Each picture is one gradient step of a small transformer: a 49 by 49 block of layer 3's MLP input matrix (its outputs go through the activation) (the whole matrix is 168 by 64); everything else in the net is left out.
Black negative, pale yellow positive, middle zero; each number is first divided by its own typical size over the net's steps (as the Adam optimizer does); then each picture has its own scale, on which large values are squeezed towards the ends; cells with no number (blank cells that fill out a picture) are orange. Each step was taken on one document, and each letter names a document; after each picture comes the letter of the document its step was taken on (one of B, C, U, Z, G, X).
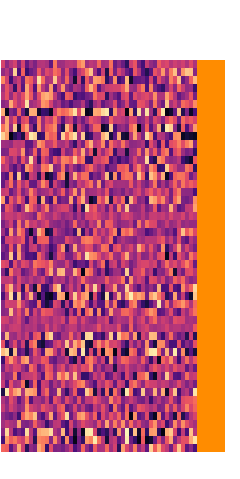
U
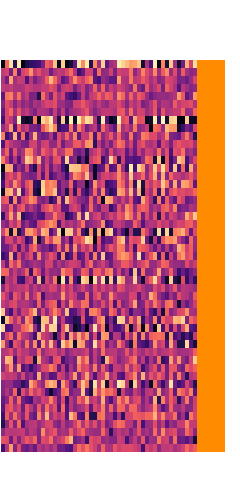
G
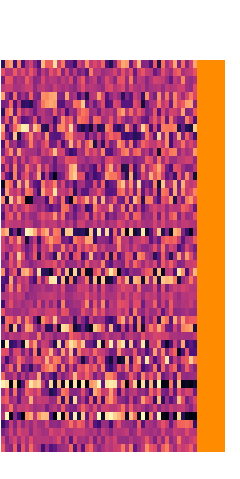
G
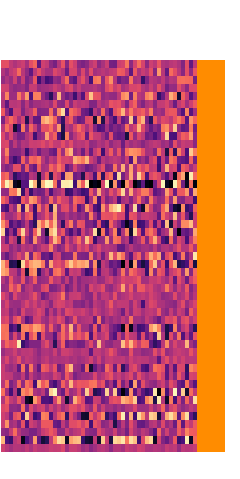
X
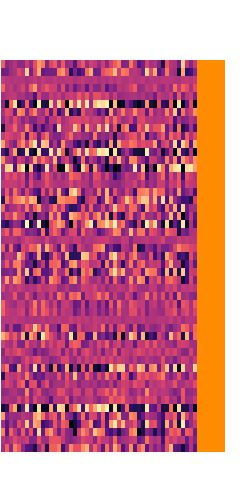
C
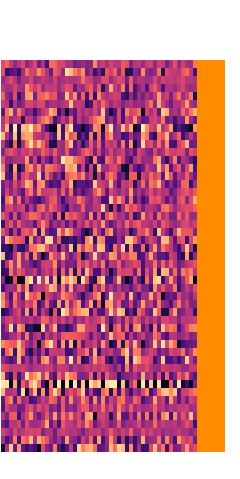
G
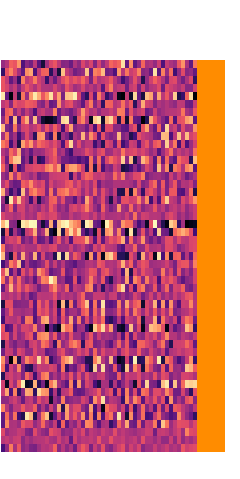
G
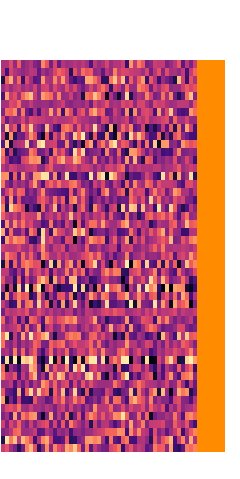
U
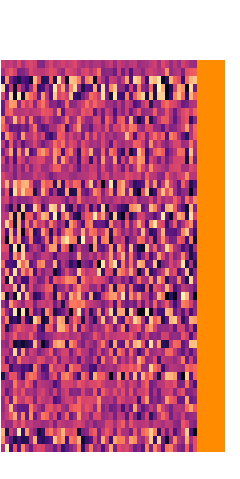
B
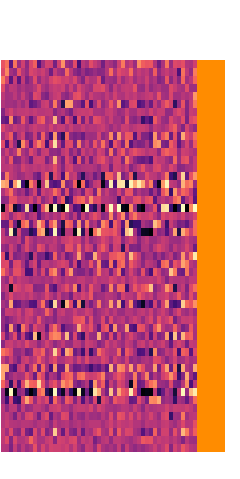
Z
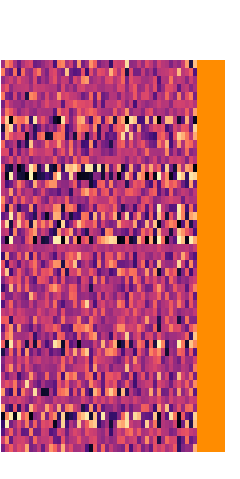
G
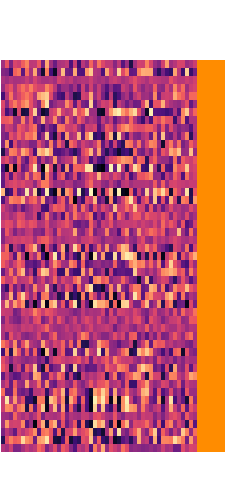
C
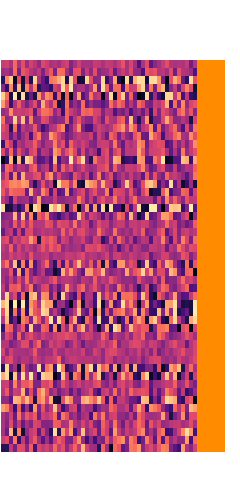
B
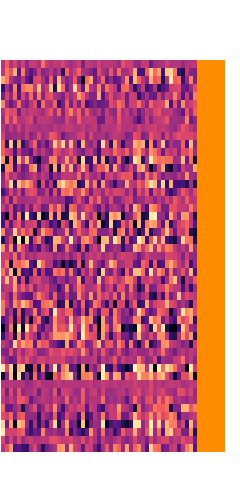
B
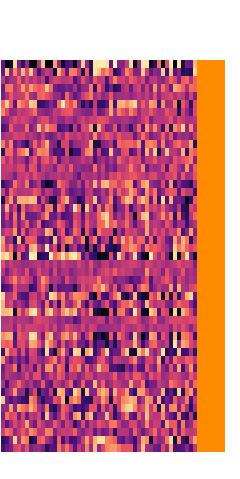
C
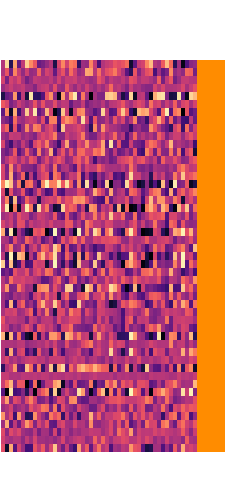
Z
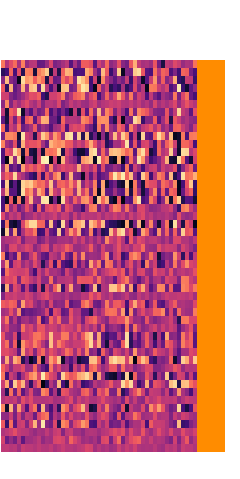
U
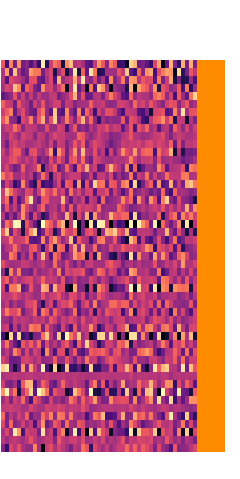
Z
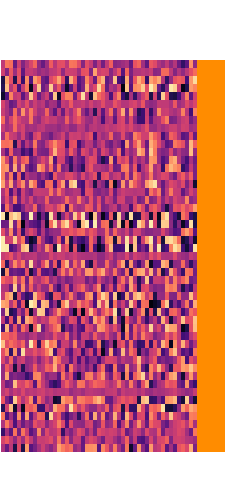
B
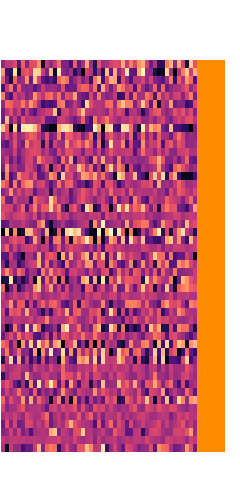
G
